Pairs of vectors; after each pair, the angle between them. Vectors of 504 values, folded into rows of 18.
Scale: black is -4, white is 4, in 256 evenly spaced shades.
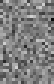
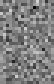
orthogonal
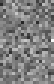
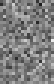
nearly parallel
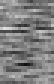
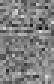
partly aligned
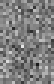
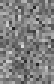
nearly parallel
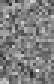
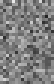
orthogonal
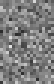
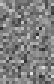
orthogonal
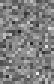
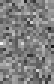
partly opposed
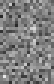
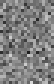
partly aligned
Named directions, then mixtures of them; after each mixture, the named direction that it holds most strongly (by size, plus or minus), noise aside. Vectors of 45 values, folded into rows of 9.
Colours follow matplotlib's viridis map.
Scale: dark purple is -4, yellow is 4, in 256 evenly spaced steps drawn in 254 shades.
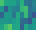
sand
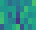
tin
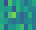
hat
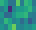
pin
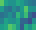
sand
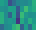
tin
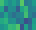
sand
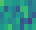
sand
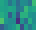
tin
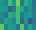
tin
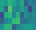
sand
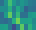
tin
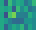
hat
